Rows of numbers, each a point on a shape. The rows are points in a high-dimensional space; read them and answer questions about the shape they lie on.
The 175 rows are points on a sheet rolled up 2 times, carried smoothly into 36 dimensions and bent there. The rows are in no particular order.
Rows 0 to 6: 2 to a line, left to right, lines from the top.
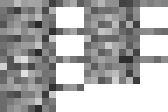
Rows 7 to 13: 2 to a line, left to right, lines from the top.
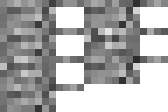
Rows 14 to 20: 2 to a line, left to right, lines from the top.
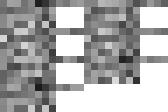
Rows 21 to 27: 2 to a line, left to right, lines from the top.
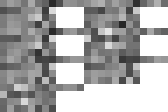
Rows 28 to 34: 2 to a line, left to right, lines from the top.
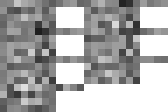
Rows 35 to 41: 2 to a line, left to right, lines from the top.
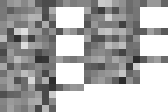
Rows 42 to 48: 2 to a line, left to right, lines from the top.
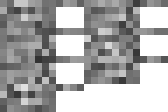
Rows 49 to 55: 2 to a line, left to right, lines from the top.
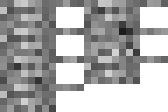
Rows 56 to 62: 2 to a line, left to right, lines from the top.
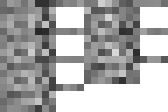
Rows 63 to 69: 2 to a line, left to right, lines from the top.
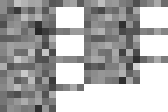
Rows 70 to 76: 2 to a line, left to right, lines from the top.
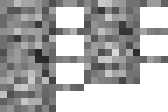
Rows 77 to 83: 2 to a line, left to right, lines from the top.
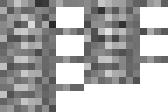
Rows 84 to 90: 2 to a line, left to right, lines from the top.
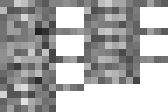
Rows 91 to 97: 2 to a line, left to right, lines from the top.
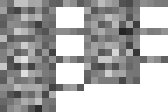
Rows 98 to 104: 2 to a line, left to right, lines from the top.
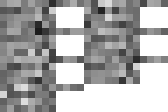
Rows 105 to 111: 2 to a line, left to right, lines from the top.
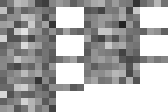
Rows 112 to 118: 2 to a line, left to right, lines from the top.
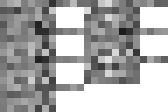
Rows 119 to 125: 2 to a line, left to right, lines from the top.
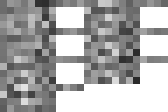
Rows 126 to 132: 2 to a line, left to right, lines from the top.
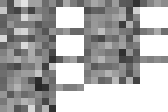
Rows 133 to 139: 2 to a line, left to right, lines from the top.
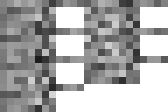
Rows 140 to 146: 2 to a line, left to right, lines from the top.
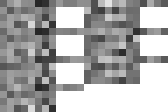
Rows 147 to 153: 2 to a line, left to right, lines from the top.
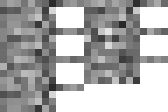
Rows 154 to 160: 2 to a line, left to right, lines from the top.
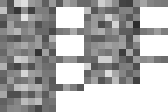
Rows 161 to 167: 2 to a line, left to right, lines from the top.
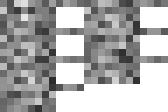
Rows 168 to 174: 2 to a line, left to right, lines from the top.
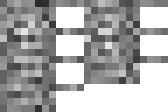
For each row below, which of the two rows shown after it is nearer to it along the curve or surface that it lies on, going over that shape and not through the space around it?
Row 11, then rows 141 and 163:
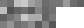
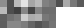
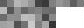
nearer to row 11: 163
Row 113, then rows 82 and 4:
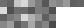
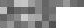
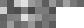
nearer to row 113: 4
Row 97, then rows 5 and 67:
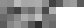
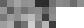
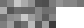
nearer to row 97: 67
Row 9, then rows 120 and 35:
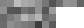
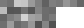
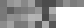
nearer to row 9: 35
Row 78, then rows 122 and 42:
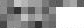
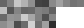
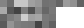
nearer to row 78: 42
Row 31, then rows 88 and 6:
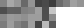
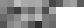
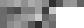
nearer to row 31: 6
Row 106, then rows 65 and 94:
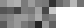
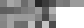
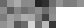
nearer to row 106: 65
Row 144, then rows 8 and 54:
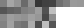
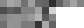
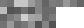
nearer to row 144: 8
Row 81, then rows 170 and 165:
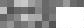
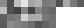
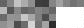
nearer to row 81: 165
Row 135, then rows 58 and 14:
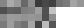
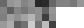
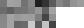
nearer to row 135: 14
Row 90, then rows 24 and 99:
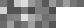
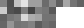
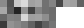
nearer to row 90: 24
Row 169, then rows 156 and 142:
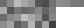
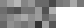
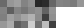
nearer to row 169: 156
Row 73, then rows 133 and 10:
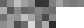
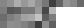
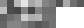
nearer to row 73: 10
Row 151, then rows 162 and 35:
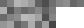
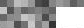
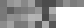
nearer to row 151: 35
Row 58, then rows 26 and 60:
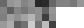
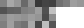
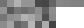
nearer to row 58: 26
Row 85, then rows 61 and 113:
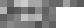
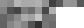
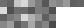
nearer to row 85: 61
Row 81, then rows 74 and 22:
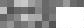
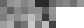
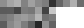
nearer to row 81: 22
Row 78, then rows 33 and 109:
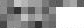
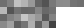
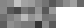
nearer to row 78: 33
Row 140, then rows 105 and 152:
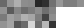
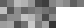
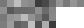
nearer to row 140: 105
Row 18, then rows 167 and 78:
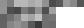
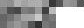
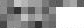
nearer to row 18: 167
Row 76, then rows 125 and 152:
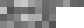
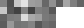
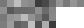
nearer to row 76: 152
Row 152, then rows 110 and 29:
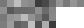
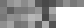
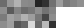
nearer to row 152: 110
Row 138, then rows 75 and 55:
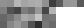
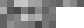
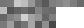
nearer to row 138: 75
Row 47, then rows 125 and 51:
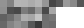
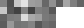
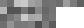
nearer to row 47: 51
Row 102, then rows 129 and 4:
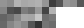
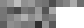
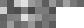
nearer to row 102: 129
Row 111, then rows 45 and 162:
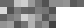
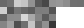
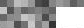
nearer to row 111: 45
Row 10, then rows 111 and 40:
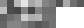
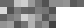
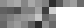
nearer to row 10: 111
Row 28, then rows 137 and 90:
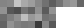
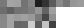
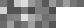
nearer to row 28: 137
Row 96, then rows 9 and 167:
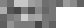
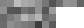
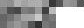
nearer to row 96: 167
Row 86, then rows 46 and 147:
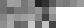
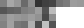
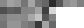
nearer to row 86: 46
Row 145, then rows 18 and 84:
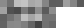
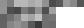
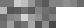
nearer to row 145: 18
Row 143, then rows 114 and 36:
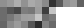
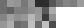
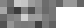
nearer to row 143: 36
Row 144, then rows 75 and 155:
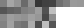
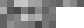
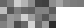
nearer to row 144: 155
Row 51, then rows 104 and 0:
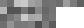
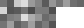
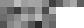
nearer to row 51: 0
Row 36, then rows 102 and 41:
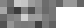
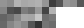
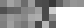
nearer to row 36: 102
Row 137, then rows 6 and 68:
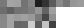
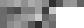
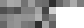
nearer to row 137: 68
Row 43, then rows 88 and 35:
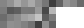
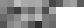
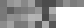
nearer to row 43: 35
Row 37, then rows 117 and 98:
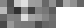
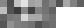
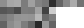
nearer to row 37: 117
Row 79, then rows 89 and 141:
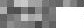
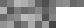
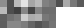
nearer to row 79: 89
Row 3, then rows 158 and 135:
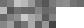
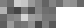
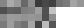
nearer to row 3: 158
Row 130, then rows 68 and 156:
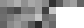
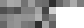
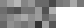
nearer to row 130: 68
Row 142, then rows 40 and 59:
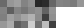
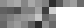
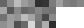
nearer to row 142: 59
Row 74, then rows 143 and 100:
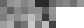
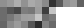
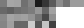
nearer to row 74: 100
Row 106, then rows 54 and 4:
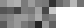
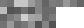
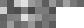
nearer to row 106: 54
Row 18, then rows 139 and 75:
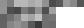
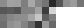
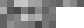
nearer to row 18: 75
